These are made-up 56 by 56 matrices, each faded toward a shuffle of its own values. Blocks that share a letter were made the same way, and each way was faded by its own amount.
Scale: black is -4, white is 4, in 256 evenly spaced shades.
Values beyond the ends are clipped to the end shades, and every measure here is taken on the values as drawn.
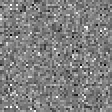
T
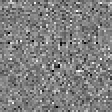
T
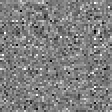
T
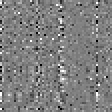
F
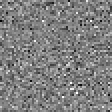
T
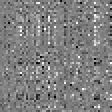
F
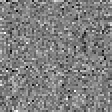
T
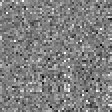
T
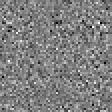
T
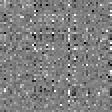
F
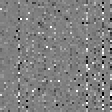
F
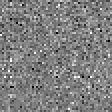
T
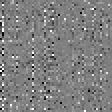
F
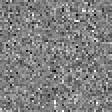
T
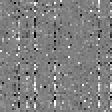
F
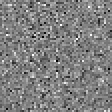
T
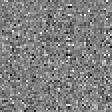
T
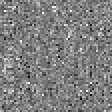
T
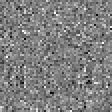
T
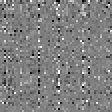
F
